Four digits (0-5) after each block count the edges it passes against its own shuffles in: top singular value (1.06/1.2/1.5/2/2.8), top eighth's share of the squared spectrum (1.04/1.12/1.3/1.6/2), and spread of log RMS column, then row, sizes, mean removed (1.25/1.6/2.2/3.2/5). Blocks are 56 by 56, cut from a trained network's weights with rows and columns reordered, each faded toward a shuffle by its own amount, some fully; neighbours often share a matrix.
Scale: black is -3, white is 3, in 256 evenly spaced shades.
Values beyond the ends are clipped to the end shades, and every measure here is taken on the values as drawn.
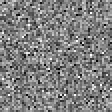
2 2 0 0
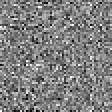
3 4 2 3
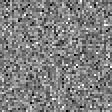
0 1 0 0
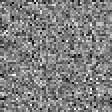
3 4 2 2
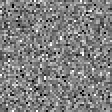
1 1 0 0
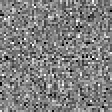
2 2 1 1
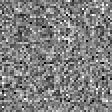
3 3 2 2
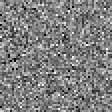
0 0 0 0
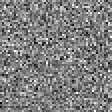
3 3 1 1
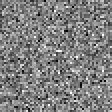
0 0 0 0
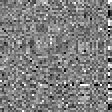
4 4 2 1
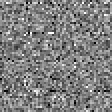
3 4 1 2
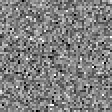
0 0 0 0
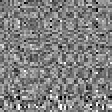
4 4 2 2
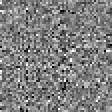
3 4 2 2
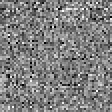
3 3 1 2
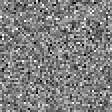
0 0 0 0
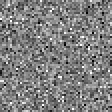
0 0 0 0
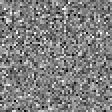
1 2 0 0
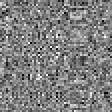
3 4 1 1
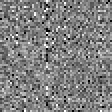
3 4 2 1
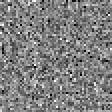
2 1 0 0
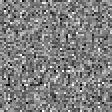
3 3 1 1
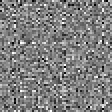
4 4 2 2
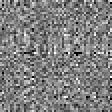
4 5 2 2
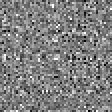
3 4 2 2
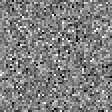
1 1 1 0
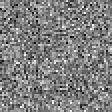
2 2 0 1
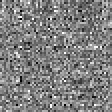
3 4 2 2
